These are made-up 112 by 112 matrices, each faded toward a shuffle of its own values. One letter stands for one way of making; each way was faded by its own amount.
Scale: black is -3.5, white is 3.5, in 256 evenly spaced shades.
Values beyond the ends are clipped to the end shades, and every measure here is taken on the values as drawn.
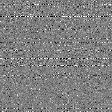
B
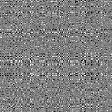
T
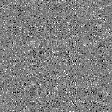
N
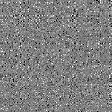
N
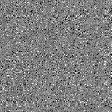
N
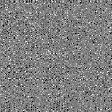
N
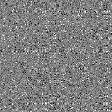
N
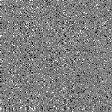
N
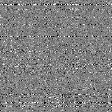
B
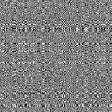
T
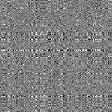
T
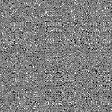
N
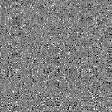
N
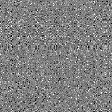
N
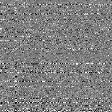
B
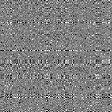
T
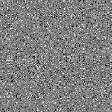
N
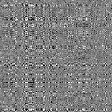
T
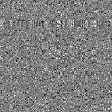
N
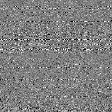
B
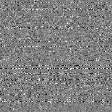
B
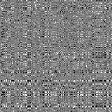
T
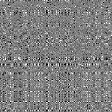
T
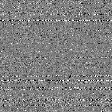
B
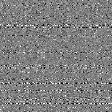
B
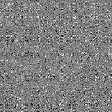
N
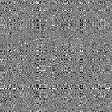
T
